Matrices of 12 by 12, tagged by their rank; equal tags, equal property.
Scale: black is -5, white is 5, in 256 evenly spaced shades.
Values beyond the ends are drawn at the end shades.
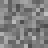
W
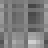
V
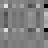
V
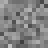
W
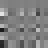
V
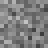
W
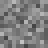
W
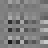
V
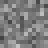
W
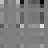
V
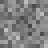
W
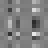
V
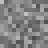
W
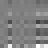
V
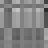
V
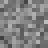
W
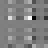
V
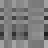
V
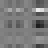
V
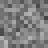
W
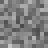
W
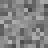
W
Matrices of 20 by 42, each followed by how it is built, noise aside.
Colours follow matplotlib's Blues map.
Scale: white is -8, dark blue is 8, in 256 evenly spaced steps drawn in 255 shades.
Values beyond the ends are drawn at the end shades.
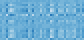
low rank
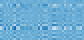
low rank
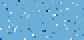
sparse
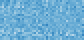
low rank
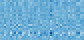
low rank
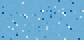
sparse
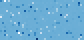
sparse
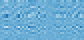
low rank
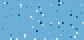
sparse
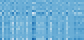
low rank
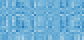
low rank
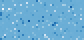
sparse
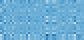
low rank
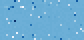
sparse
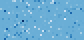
sparse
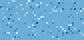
sparse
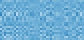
low rank
